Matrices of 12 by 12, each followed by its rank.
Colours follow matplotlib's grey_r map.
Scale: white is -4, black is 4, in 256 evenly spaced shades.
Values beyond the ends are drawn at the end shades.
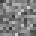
full rank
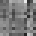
two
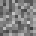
full rank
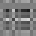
one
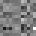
two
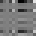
one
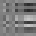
one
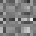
two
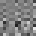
two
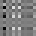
one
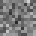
full rank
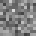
full rank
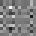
two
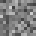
full rank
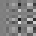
one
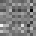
two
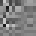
two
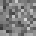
full rank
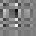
one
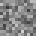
full rank
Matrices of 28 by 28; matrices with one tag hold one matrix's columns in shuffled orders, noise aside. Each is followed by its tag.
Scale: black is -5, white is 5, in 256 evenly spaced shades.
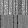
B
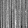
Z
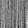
Z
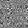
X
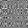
X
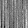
Z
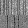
B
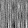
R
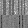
B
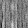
R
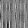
R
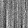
Z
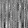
R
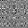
X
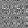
X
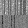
B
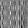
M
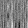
R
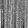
Z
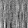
R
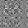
X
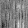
R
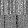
B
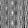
M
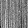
Z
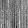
Z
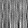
R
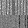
B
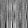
R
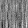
R
